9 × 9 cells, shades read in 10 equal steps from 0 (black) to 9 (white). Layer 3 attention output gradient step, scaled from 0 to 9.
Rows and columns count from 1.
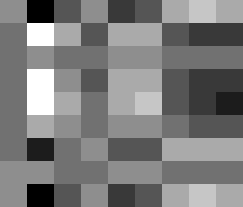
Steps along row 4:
up down down up same down down same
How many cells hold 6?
15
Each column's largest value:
5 9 6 5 6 7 6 7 6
